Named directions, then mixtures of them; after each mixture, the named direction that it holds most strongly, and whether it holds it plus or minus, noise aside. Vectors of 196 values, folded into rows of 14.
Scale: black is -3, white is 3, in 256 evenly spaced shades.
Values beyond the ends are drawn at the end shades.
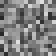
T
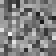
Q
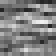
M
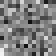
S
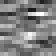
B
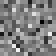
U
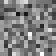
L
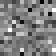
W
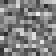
S, minus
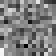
S, plus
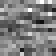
M, minus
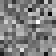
W, plus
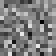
L, minus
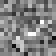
U, minus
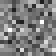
W, plus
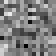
S, plus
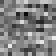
M, minus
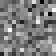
W, plus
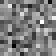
Q, minus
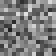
L, minus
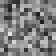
Q, plus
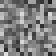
T, minus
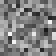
Q, plus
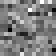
W, minus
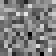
L, minus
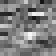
B, plus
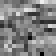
M, minus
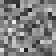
Q, plus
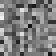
T, minus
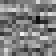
M, minus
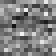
M, minus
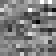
M, minus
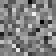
U, plus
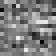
M, plus
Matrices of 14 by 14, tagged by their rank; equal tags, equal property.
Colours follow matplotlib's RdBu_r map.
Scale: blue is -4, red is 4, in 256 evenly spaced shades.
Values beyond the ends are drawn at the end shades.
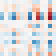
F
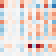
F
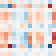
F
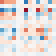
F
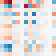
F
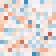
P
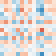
F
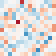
P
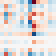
F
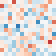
P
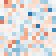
P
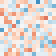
P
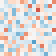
P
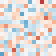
P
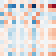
F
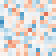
P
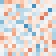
P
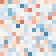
P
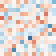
P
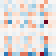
F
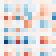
F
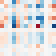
F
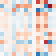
F
